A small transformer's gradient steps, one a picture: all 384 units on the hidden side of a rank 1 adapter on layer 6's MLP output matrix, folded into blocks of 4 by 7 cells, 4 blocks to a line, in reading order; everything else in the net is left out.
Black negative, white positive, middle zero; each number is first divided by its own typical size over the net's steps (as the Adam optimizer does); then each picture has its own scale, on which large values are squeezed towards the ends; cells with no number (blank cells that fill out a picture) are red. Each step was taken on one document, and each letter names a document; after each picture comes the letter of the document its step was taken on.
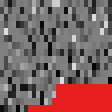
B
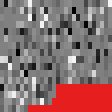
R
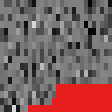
R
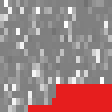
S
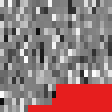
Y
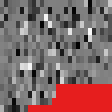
R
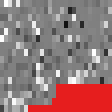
S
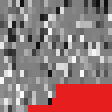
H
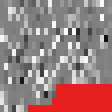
Y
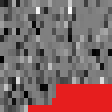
S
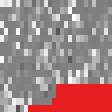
S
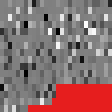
R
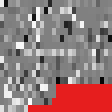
S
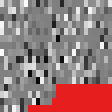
Y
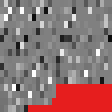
S
